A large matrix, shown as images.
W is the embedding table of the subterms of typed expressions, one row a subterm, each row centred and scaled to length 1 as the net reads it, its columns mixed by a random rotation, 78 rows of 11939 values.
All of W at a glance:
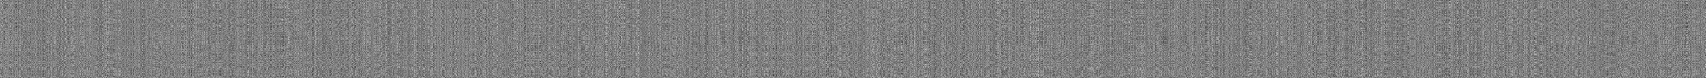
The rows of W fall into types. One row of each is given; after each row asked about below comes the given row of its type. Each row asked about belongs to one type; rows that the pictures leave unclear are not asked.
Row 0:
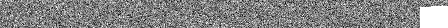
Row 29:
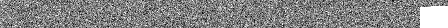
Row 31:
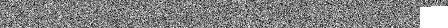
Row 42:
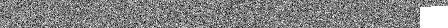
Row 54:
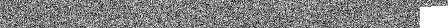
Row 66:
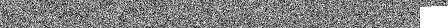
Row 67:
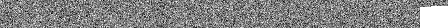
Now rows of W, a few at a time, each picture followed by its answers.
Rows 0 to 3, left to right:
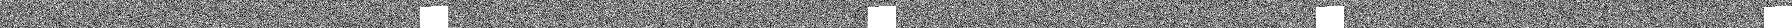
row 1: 31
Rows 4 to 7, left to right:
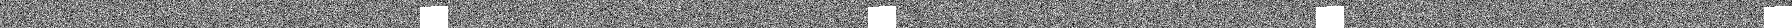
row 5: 67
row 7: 31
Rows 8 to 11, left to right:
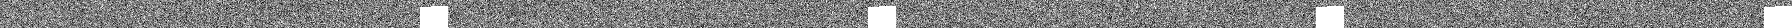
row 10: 54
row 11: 29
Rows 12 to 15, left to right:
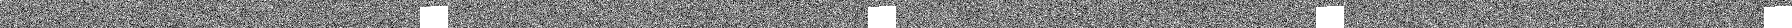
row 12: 0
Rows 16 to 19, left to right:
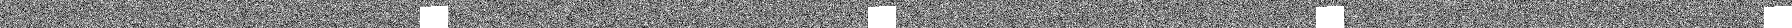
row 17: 66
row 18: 31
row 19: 0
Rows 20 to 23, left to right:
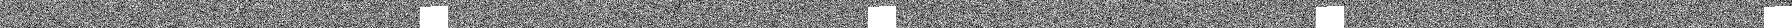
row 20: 0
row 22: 54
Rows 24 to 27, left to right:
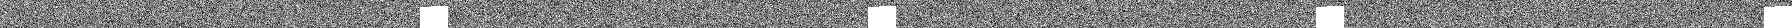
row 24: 29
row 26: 66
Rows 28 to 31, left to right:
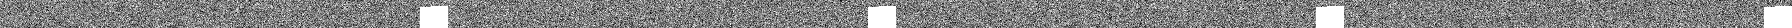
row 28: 0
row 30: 54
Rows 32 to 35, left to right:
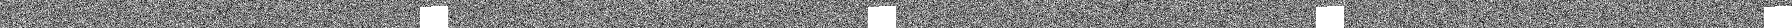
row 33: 54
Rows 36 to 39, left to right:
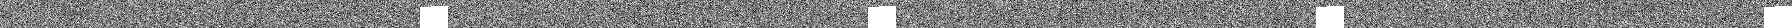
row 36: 42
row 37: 42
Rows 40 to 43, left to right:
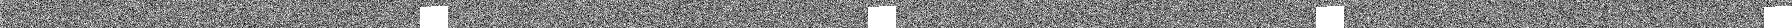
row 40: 66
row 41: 42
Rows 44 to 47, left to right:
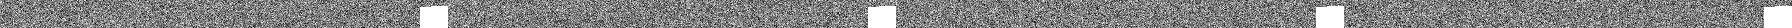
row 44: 67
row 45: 29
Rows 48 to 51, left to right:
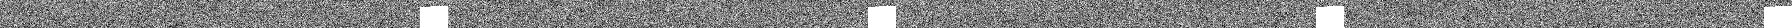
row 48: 0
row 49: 66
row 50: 29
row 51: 66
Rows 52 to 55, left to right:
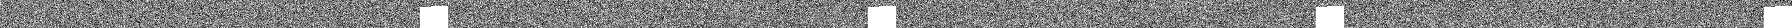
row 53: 54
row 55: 31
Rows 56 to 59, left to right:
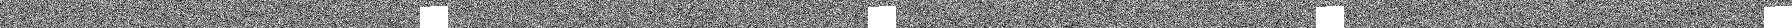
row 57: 29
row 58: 0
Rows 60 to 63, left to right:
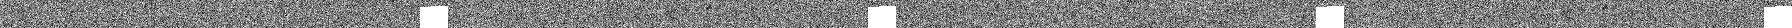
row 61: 67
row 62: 54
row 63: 67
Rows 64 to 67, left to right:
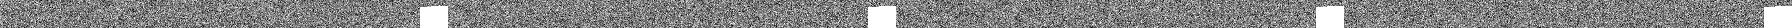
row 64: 66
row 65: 29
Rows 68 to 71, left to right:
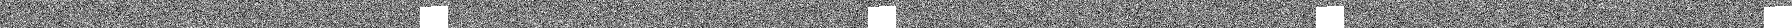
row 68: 0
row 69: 67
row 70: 29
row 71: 54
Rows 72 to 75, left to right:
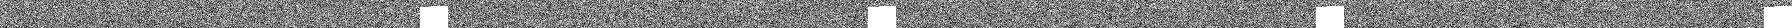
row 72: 29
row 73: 54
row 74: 54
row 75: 0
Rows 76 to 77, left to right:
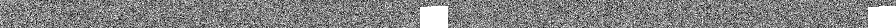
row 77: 67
